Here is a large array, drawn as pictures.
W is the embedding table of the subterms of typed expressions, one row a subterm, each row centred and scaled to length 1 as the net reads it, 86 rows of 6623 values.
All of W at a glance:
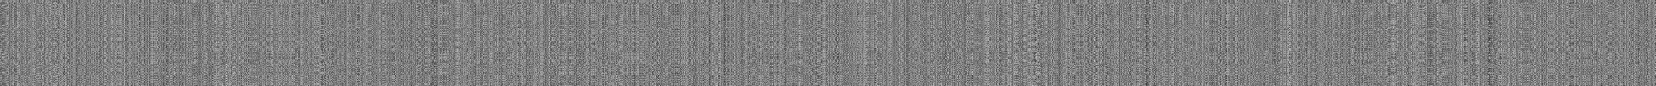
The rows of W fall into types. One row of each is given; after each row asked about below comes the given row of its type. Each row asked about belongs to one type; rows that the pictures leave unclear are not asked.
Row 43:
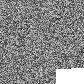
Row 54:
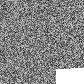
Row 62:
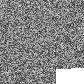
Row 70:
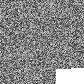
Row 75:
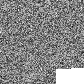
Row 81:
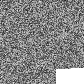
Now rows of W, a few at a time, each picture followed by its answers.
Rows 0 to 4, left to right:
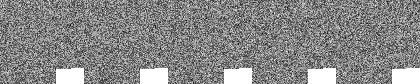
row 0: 62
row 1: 62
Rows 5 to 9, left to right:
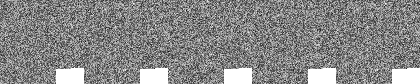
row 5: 54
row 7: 81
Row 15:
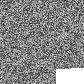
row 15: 81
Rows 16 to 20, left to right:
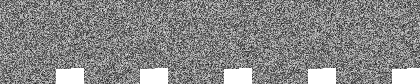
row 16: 70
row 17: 81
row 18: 70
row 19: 81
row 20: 62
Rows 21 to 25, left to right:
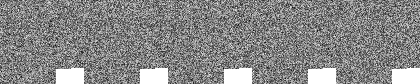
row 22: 70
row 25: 54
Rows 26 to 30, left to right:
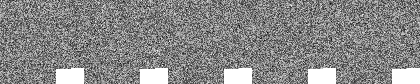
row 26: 70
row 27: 43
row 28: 62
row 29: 75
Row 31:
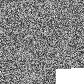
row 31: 70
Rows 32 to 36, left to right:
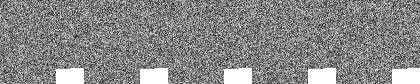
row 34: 54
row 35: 62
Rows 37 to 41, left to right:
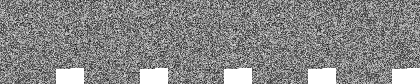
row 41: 81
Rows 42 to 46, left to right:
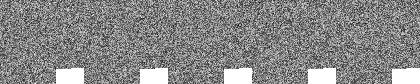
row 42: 81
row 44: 62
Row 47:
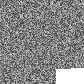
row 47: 70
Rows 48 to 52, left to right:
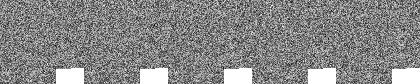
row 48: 62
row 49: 62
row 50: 75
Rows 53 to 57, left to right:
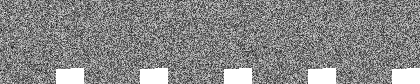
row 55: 70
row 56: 54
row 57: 54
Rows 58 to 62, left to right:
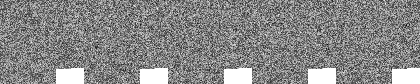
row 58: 81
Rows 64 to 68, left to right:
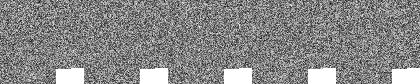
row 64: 75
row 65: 70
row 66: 54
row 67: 75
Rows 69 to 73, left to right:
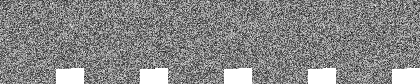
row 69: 81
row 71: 81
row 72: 54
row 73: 75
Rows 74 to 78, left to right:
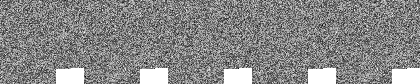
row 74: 81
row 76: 43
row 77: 62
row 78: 75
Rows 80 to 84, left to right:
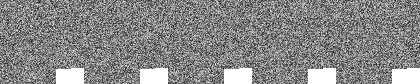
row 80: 75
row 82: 62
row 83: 70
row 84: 70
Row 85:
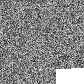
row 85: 43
